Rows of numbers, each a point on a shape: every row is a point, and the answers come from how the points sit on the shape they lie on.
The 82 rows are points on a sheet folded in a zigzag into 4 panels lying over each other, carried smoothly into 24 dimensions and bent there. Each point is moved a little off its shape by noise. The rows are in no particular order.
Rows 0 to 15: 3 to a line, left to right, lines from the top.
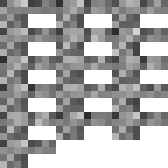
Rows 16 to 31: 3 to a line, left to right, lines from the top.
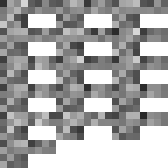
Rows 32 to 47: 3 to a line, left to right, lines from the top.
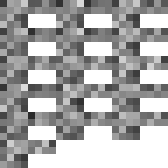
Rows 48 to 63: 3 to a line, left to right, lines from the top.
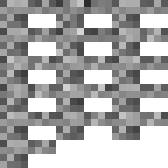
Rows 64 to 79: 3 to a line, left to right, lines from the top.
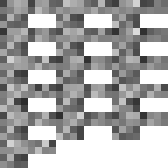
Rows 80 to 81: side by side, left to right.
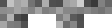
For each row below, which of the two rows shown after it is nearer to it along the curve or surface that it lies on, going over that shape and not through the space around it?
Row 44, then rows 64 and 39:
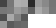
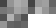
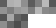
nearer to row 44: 64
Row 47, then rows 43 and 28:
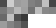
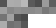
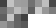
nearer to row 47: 28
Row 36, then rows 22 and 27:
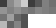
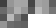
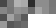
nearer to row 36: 27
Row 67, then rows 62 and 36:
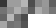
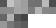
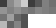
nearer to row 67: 36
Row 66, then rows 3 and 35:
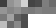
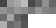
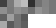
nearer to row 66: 3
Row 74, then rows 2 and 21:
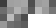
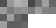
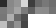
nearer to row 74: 21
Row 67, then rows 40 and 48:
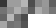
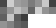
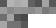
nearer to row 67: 40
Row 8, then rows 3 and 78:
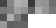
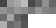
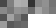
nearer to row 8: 78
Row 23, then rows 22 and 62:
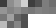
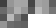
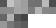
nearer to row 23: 62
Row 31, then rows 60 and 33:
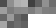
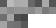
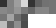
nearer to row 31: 60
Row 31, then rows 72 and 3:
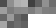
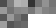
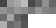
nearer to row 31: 72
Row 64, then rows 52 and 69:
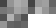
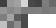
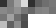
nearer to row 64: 69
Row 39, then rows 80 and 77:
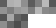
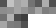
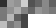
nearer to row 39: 80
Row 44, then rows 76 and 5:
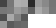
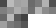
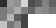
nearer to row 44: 76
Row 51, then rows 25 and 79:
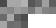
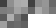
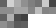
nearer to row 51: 79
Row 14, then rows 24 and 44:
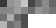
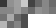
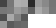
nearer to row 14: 24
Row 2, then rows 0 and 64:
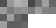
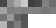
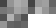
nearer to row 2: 0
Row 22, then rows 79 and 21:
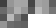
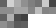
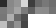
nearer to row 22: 21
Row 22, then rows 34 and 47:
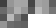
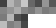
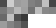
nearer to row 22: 47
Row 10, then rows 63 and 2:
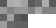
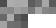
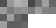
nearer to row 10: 2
